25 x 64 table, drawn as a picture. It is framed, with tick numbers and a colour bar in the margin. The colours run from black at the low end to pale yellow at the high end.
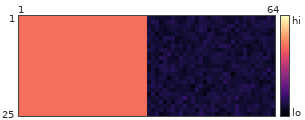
The table splits into one row of 2 panels. Panel 1,1: high, flat. Panel 1,2: very low, fine-grained, faint in contrast.
